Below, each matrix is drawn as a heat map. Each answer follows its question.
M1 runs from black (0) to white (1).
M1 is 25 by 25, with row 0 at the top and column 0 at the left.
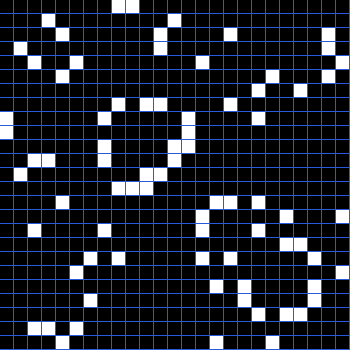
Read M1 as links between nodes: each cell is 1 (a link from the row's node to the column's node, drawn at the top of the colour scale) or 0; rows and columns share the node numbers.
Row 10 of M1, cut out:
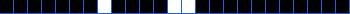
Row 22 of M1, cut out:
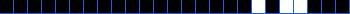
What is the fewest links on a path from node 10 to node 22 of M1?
4
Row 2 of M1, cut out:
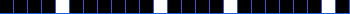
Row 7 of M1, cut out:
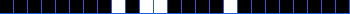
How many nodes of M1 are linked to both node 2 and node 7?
2
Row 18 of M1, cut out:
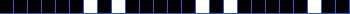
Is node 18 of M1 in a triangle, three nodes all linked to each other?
yes
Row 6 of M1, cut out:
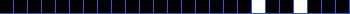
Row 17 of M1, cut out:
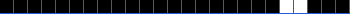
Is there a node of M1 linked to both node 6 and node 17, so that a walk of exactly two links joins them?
yes
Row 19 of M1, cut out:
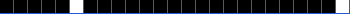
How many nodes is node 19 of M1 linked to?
2
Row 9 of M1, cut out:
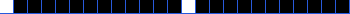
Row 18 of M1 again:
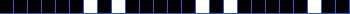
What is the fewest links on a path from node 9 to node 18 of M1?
3
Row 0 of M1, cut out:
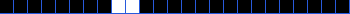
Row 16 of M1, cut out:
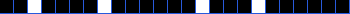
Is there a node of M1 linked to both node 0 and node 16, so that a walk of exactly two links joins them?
no
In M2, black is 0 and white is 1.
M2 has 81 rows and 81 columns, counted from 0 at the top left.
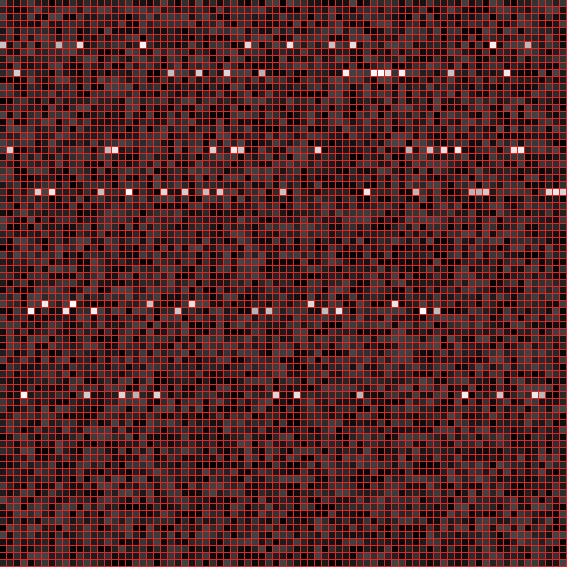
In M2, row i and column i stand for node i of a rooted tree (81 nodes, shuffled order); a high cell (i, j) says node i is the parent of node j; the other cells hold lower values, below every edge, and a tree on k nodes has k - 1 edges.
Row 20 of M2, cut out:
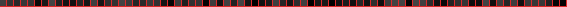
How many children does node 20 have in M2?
0
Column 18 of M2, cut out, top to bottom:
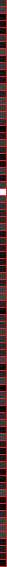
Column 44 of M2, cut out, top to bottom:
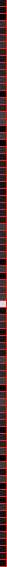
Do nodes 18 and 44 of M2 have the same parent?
no
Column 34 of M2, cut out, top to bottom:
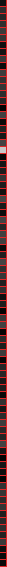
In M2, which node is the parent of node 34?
21
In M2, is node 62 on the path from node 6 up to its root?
no
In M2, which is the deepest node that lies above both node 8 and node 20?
6
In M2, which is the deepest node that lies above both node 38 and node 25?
44
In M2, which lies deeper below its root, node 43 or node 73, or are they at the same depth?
node 73
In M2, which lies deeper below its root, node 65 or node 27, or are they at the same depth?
node 65
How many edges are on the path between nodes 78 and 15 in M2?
4
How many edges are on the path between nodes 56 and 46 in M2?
3
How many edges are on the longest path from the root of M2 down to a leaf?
2
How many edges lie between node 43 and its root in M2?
0
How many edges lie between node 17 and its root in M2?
2
